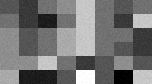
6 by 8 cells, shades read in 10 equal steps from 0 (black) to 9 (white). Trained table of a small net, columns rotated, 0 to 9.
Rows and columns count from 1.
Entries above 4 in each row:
2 2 3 3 4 3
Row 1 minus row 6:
-3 1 3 2 -2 1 3 -3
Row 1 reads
3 2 4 5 7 4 3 4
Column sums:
28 16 21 28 39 22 17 25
